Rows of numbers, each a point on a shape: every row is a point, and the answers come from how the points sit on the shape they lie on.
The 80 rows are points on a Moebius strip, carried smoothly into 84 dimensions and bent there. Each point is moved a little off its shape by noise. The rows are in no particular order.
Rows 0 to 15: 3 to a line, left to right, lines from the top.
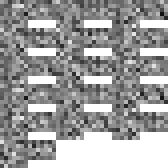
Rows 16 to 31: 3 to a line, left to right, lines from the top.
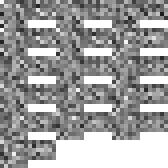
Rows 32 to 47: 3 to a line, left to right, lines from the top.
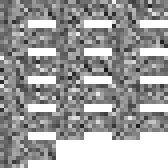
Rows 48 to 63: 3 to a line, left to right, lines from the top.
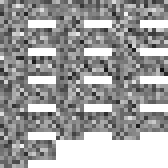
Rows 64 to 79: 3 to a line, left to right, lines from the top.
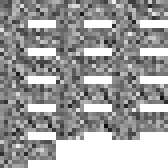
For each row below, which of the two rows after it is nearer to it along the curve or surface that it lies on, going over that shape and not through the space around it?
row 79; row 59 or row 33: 59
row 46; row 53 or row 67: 67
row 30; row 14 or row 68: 14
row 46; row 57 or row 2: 57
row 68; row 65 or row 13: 13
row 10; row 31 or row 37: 31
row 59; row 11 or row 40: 11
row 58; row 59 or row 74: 74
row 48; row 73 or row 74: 73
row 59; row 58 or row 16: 16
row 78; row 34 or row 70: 34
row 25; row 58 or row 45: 45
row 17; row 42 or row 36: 42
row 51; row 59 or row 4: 4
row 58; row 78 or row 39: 39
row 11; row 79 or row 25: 25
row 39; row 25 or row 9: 25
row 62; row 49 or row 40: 40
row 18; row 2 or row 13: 13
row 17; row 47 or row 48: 48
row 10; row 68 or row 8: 8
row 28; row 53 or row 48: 48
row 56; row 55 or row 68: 68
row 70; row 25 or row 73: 73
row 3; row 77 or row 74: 74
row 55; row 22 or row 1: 22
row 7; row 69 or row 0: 69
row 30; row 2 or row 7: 7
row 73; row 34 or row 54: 34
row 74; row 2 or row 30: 2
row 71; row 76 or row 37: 76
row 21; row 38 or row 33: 38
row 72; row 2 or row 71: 71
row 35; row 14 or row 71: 71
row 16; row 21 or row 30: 30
